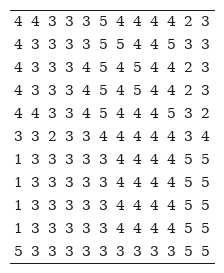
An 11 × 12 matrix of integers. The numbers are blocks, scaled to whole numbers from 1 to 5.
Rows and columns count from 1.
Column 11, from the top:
2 3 2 2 3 3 5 5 5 5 5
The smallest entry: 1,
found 4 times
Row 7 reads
1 3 3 3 3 3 4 4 4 4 5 5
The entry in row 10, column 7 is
4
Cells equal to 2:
5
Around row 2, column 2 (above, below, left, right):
4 3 4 3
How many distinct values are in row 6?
3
